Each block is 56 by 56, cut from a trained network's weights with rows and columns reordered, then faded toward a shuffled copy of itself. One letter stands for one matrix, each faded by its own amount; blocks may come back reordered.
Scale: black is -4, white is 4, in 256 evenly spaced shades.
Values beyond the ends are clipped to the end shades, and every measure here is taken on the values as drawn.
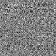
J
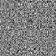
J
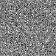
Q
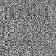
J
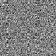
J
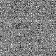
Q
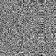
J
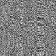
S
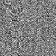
J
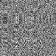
S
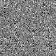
Q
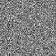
S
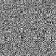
J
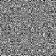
J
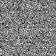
Q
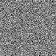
S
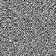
S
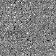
Q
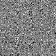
Q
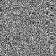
S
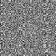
S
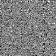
Q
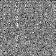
Q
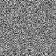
S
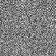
S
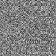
S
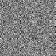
J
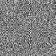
J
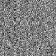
S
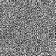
J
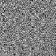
S
